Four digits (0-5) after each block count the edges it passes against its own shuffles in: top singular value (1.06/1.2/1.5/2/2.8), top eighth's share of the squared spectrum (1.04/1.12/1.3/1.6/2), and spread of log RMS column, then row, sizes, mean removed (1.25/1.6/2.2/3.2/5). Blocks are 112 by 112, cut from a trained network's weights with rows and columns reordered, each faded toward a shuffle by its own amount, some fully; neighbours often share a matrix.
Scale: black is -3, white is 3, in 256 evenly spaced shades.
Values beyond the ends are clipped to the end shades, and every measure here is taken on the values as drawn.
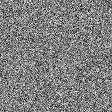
1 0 0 0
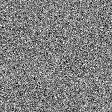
0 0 0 0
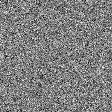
1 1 0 0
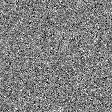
0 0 0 0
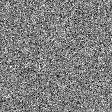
0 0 0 0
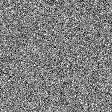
1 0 0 0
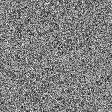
0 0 0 0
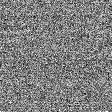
1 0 0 0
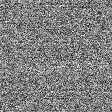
1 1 0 0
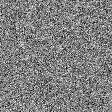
1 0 0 0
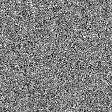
3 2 1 1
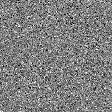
3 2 1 1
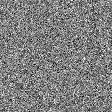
1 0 0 0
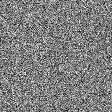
2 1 0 0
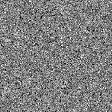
3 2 1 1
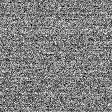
2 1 0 0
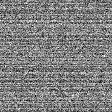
4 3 1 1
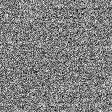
1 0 0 0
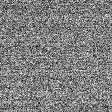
2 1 0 0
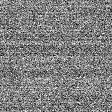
3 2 0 0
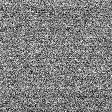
2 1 0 0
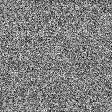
1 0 0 0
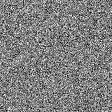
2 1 0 0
